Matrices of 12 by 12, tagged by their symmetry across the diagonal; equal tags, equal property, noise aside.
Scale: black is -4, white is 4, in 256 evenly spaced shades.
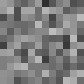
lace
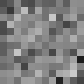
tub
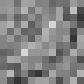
tub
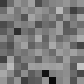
lace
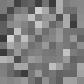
tub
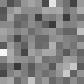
tub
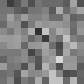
lace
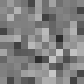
tub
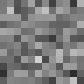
lace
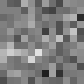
lace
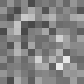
tub
